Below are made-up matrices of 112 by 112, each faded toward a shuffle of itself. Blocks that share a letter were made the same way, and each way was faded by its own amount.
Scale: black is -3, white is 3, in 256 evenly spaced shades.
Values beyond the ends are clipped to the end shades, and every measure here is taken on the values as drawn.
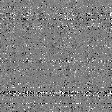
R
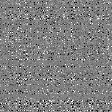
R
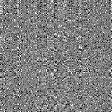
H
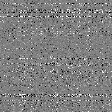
R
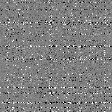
R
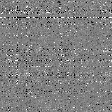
R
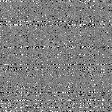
R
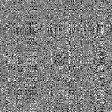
H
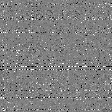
R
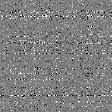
R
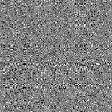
H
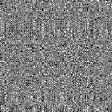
H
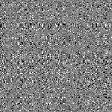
H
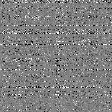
R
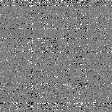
R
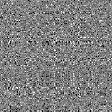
H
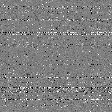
R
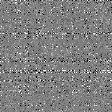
R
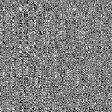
H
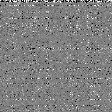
R
